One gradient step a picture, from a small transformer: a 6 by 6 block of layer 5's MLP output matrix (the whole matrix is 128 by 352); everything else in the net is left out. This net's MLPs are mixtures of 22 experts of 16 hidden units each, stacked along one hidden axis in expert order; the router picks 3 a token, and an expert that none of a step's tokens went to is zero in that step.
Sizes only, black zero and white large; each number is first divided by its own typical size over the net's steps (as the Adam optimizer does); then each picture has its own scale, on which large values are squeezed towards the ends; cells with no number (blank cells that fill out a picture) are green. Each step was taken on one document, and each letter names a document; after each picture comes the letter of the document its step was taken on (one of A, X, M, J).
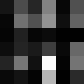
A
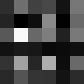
A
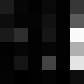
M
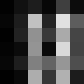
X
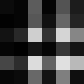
X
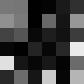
M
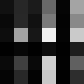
A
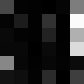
M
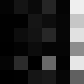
M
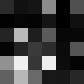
A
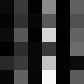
A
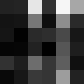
X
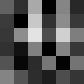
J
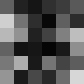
J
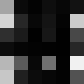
M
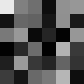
J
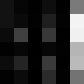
M
